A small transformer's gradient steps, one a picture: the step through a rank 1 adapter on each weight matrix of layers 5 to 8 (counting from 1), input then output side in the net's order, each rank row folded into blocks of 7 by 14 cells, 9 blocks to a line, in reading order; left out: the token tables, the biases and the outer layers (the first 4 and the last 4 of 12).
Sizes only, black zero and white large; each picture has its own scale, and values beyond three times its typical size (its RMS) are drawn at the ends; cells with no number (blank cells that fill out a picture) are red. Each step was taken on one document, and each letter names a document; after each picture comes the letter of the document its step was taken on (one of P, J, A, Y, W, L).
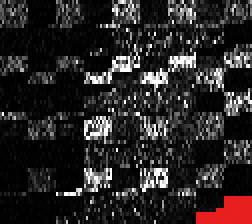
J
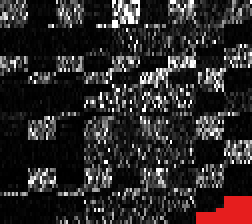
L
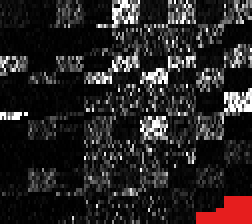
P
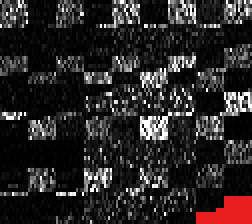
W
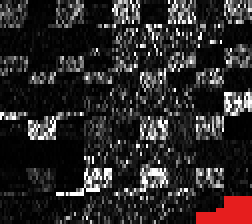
W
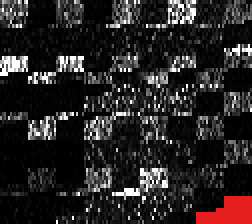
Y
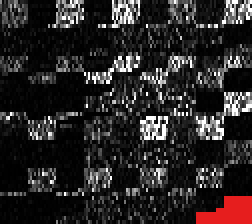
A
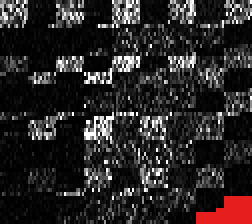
L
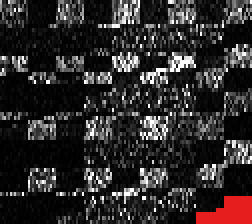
A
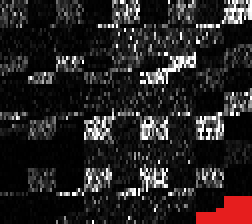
Y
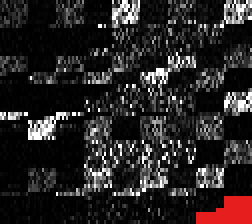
P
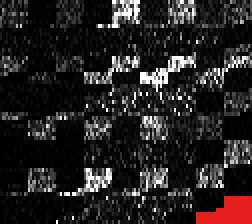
Y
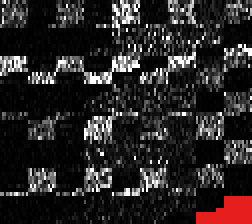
L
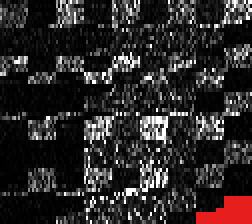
A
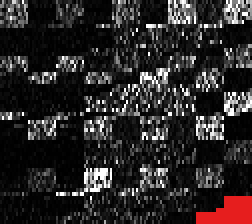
W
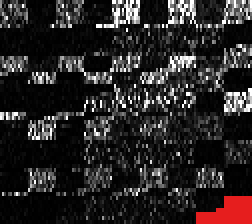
L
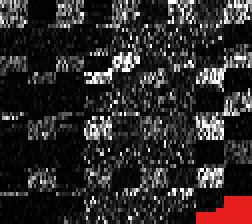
A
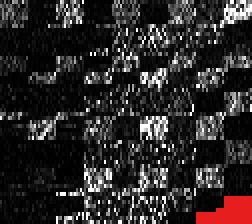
W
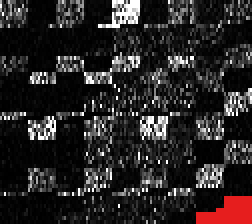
L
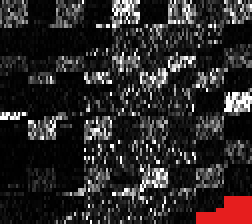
W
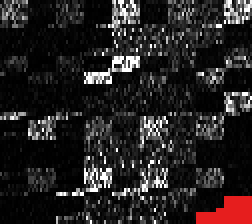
W
